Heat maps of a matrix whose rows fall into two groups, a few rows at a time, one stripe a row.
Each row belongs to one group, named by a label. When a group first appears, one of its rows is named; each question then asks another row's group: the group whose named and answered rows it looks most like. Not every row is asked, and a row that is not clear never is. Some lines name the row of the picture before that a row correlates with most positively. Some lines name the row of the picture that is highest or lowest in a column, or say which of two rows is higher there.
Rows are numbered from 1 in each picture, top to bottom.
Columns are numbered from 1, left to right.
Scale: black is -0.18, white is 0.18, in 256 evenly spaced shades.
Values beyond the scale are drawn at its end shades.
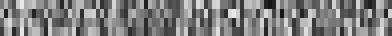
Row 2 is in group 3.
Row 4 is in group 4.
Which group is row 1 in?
4
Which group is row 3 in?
4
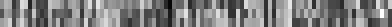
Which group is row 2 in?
4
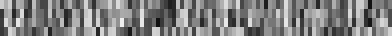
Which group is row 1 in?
4
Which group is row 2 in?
4
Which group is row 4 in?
3
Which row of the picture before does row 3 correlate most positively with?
2
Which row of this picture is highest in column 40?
4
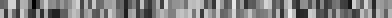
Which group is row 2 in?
3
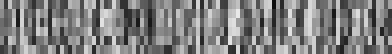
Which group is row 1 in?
3
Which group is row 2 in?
3
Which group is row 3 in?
3
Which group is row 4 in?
3
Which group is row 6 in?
4
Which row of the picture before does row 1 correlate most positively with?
2
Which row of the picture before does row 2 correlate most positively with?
2
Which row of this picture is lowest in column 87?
5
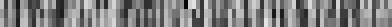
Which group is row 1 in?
3
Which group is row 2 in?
3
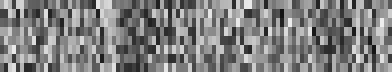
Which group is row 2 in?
3
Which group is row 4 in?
4
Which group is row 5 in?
4
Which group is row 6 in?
3
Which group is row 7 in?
4
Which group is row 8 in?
3
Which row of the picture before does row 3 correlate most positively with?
2
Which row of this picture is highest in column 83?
3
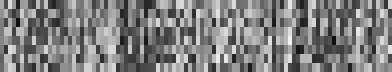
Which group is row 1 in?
3
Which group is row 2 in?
4
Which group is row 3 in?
3
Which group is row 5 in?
4
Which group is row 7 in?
4
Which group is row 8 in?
3
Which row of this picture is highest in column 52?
8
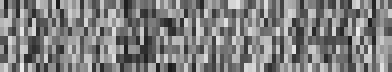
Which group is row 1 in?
3
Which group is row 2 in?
3
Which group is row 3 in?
4
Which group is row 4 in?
4
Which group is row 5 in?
3
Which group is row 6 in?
3
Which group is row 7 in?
3
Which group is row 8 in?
4
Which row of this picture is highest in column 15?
3
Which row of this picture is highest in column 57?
3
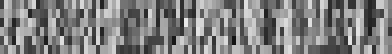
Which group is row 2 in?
4
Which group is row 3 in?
4
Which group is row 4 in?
4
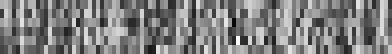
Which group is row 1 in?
4
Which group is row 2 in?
4
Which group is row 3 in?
4
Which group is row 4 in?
4
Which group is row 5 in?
4
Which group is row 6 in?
3
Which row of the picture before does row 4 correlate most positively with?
5
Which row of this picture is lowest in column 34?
3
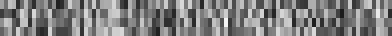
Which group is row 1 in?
3
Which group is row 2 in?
4
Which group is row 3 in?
4
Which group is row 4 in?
4
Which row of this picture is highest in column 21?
2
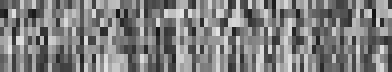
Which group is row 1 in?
4
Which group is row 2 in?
3
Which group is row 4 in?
4
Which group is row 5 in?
4
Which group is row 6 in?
4
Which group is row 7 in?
4
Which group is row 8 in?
4
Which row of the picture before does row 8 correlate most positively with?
4
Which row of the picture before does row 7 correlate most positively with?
4
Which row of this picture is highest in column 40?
3
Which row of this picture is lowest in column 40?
4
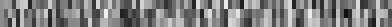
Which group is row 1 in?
4
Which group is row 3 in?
3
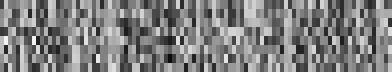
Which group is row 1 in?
4
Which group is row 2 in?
4
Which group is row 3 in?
4
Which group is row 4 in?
3
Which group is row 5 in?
4
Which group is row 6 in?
3
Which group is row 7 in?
4
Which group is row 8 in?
3
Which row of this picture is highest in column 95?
1
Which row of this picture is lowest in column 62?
8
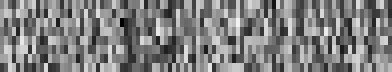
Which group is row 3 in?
3
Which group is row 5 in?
4
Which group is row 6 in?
4
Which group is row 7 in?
4
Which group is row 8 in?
3
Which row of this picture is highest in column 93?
8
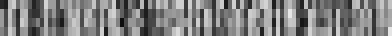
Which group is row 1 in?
3
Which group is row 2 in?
3
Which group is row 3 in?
3
